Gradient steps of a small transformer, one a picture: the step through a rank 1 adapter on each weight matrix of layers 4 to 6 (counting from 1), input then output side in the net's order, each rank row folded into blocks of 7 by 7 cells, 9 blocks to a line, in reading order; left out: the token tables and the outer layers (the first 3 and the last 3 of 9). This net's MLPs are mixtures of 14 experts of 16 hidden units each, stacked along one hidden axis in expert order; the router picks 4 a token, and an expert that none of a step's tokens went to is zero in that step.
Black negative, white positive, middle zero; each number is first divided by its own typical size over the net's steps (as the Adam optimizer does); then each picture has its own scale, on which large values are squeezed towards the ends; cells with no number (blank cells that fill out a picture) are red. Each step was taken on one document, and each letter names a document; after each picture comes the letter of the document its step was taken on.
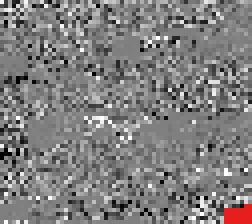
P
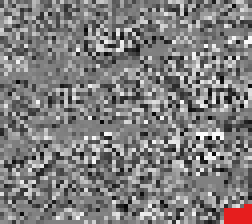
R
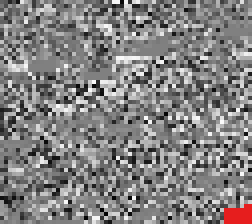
R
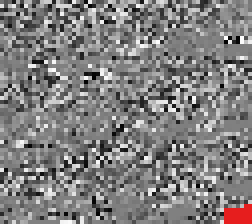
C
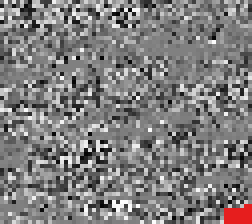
R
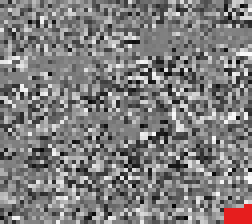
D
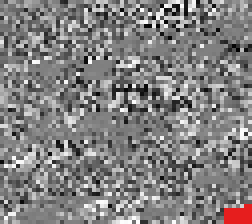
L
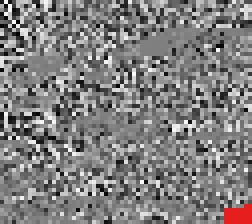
D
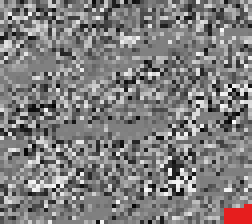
D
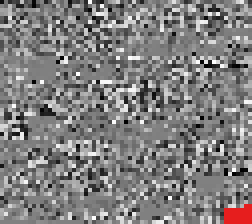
L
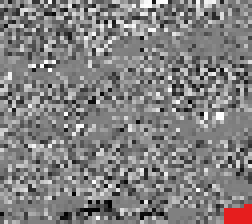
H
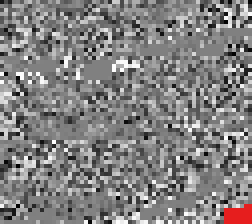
L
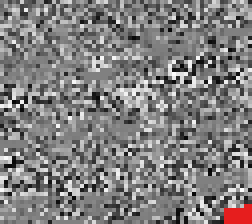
R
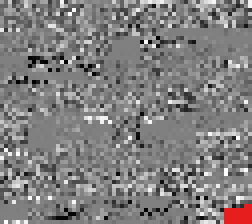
P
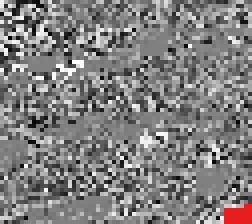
D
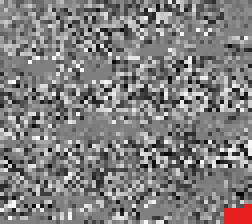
L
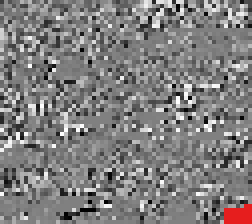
H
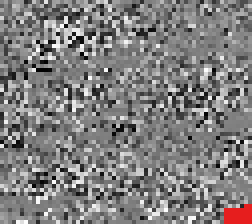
C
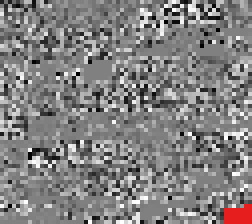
L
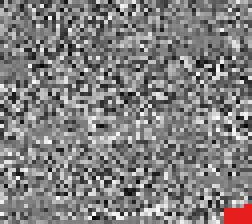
R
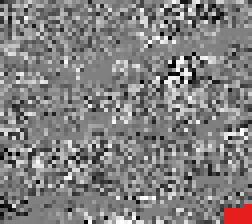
L
